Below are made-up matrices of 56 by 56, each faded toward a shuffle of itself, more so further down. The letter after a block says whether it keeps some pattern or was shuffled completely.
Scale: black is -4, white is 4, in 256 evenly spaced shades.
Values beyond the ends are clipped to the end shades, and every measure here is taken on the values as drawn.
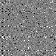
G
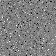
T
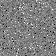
T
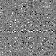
G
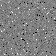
T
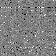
G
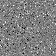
T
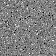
T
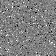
T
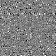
G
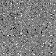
G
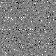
G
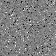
T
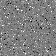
T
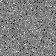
T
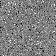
T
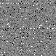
G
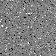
T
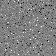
T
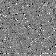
G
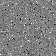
T
